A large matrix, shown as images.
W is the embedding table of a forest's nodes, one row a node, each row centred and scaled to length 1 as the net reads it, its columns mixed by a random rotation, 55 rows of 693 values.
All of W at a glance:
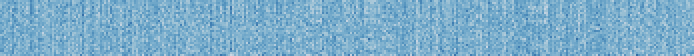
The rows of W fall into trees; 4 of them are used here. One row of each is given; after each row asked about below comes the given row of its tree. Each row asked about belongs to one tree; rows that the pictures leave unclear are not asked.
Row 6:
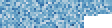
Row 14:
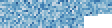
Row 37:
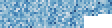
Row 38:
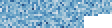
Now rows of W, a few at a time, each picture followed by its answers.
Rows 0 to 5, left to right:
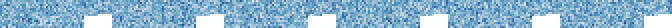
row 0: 6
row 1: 37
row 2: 6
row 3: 37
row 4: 6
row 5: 37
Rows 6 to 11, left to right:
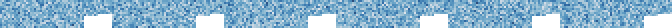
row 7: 6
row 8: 6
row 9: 6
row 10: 38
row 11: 6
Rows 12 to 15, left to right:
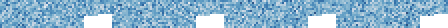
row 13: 6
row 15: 37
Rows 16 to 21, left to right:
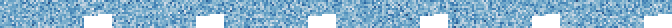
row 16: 37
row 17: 14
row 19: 38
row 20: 6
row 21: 6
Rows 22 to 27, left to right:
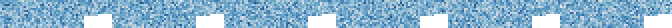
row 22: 6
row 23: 38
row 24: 38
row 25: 38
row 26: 37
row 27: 14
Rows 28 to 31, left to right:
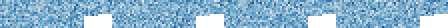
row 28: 37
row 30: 38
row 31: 14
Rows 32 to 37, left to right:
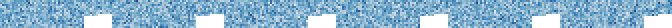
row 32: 37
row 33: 14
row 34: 6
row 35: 37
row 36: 38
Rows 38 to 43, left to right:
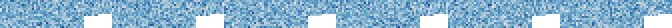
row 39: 38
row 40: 6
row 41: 38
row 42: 6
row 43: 37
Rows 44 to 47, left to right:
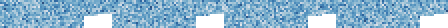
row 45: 38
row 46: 37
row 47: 6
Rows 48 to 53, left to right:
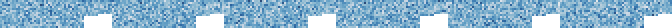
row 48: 6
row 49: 38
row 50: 14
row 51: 38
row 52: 38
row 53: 37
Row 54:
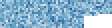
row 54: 37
